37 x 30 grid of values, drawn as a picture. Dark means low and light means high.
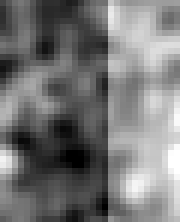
Ninth with the lowest average: bottom middle. Stripes: none. Lone odd cells: none. Seam: vertical, 60% of the way across, the right part higher. Ninth with the highest average: bottom right.
